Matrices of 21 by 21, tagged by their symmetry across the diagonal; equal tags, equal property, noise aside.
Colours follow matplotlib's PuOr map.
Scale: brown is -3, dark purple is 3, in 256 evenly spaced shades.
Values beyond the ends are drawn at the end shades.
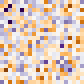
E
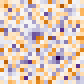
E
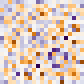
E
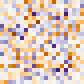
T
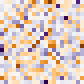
T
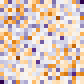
E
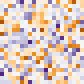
T
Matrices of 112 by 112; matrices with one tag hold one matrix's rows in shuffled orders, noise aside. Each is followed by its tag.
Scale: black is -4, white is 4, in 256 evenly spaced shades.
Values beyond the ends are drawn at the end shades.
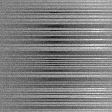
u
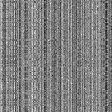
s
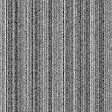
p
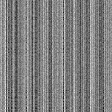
p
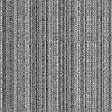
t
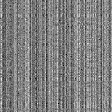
t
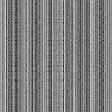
p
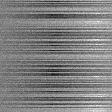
u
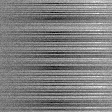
u
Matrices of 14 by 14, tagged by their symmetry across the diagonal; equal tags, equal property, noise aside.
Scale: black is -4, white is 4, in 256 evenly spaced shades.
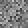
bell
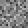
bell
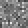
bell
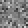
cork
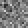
bell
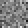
cork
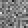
cork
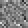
cork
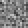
cork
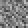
cork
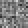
cork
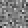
cork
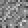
bell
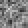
bell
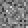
bell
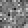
bell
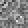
bell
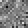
bell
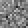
bell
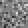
cork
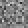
cork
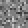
cork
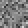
bell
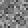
bell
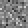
cork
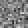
cork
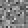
cork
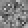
bell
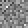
bell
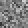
cork
